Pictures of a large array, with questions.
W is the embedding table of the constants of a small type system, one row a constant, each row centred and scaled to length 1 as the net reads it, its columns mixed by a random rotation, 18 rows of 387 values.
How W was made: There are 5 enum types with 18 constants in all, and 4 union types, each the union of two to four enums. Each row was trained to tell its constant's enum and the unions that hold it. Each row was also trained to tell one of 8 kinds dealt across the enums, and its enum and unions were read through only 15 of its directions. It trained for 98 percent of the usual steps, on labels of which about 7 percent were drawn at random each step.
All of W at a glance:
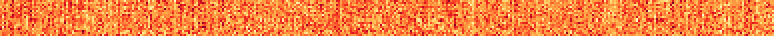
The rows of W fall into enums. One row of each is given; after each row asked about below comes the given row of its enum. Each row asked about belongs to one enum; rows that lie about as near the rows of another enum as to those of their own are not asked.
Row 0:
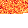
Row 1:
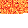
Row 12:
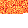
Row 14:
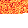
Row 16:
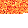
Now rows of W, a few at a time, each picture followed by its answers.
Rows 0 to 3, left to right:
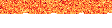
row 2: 12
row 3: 16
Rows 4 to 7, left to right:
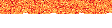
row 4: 0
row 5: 14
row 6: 16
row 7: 14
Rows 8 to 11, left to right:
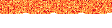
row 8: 1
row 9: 12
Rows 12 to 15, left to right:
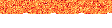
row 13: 1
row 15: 16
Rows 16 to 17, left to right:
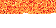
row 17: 12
